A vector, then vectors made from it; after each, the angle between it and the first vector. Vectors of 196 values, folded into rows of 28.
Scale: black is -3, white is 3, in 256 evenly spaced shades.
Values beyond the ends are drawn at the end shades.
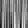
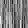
nearly opposite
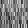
partly aligned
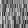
partly opposed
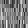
partly opposed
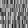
partly opposed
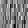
partly opposed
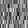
orthogonal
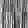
nearly opposite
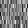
orthogonal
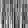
nearly opposite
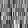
partly aligned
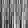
nearly parallel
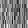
partly opposed
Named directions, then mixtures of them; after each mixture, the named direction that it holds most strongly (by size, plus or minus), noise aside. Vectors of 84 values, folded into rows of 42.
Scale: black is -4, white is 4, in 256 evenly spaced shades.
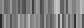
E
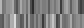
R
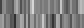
R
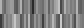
R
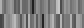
R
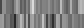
R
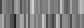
R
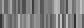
E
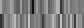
R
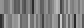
E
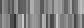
R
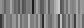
E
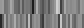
E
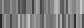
E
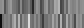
E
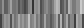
E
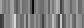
R
